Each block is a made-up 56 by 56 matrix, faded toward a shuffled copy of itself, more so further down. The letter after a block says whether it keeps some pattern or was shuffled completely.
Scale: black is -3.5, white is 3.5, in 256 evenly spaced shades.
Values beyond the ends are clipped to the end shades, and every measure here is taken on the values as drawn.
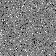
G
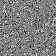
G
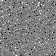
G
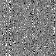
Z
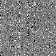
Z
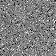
G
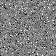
G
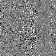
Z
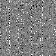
Z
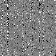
Z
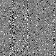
Z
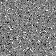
G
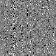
Z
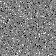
G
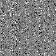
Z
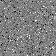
G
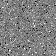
G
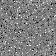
G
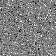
G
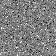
G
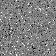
G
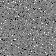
G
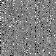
Z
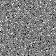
G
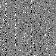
Z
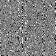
Z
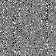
Z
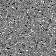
G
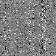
Z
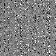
Z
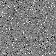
G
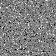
G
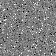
G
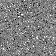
G
